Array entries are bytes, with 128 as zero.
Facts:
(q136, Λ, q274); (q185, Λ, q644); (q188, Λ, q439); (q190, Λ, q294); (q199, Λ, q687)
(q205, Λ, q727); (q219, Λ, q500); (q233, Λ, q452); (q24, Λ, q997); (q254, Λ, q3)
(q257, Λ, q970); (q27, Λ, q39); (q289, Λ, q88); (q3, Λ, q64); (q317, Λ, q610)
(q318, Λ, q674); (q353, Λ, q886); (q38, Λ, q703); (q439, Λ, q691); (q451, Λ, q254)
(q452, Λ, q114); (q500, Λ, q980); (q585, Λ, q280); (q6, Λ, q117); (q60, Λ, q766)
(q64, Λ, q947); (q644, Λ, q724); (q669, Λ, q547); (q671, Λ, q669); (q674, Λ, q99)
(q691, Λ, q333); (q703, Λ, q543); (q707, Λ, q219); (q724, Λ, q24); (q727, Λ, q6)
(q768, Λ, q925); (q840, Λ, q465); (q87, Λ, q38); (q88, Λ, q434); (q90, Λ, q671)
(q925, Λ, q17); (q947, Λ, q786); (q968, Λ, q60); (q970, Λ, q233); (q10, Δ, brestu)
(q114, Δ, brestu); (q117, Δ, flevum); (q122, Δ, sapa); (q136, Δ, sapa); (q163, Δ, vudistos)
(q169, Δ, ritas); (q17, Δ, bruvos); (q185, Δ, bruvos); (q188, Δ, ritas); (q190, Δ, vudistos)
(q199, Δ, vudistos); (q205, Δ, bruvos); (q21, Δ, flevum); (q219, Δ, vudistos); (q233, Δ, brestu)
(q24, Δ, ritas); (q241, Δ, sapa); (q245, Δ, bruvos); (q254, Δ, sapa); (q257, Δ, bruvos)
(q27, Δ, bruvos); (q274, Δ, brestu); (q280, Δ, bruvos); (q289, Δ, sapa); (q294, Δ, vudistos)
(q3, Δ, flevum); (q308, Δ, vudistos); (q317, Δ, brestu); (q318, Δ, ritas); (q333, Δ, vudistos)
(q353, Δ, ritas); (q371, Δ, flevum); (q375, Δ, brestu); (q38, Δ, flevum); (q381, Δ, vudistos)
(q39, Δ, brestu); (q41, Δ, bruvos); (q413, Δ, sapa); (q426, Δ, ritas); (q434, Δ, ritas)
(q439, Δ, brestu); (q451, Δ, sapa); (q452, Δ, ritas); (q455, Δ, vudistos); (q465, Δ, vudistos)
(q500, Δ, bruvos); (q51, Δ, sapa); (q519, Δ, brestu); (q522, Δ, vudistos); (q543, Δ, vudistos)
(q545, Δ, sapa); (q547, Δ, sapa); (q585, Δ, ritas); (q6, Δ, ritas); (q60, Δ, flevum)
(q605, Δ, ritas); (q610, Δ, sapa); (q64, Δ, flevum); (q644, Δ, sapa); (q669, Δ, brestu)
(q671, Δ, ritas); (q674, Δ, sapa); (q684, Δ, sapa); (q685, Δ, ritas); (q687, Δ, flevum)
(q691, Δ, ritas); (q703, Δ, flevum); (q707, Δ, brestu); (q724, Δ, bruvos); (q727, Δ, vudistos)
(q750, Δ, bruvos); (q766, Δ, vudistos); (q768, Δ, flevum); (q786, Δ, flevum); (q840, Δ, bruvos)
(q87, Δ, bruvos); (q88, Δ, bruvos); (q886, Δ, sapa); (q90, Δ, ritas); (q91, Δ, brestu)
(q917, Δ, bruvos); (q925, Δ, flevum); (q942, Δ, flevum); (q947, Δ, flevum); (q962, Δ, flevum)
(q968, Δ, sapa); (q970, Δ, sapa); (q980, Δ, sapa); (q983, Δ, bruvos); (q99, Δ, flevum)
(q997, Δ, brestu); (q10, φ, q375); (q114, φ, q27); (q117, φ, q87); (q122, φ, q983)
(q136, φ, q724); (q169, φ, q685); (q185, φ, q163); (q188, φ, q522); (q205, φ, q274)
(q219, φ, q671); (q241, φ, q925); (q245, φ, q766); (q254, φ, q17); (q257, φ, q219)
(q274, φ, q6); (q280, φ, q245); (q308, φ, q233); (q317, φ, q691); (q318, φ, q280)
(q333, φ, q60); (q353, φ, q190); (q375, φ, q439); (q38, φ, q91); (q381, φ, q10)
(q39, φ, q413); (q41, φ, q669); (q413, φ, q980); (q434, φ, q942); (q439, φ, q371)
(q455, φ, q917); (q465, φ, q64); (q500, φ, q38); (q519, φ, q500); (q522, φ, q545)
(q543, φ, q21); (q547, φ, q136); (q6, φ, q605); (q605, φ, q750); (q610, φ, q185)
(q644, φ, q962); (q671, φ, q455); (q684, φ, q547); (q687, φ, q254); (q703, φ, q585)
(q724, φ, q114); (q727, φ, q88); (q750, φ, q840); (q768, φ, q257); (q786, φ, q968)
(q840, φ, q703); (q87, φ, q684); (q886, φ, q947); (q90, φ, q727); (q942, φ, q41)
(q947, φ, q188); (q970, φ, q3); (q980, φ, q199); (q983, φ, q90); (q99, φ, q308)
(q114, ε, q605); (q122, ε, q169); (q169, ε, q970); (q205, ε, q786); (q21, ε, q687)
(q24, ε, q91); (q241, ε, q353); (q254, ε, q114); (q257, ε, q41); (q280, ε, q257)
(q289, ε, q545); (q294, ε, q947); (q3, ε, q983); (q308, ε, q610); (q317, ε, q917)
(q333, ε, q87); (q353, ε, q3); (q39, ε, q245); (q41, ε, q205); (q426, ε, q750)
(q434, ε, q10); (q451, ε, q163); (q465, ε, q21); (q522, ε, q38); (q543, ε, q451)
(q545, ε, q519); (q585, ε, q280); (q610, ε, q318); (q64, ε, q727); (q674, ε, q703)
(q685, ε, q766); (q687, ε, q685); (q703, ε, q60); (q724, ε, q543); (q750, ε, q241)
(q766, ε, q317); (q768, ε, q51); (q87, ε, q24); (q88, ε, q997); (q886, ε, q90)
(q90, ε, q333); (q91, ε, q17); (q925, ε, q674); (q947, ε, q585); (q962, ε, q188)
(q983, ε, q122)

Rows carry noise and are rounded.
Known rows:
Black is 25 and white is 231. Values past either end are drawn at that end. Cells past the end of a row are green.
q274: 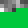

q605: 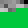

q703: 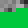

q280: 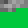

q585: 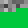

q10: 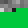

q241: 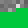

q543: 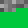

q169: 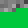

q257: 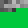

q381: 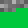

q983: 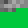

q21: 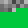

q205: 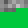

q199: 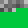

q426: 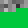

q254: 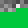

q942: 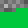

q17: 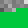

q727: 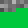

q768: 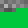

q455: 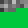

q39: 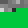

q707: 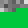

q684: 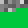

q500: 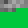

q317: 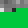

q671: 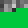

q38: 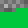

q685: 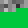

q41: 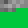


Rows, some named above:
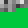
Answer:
q724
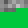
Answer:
q205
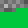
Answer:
q942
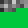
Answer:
q219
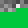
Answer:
q254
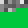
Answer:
q136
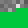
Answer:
q122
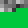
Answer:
q114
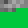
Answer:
q500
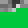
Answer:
q451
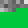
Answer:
q233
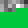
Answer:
q840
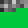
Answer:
q219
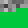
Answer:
q585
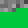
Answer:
q353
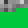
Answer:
q87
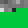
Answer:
q519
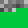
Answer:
q163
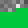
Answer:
q413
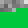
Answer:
q27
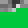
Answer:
q451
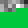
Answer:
q750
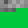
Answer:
q185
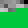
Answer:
q605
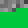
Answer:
q318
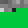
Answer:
q439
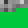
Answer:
q87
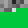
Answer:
q3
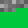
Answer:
q308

